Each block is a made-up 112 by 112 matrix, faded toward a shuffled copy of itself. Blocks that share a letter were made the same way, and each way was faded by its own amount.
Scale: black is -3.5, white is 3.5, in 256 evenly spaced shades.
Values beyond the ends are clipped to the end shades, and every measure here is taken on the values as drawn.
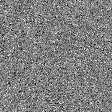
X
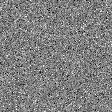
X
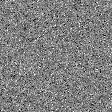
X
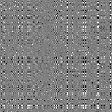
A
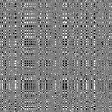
A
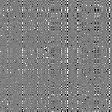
A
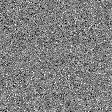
X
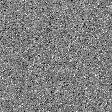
X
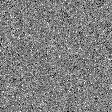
X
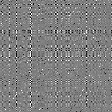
A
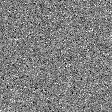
X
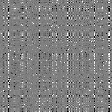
A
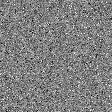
X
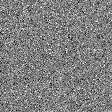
X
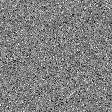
X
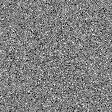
X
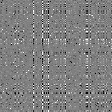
A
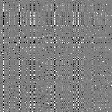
A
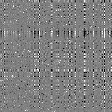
A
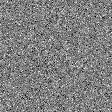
X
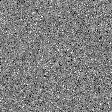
X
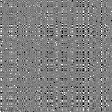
A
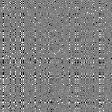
A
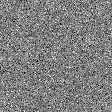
X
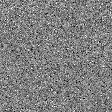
X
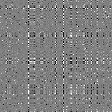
A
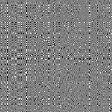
A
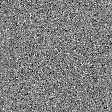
X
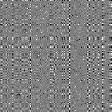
A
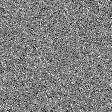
X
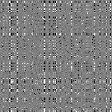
A
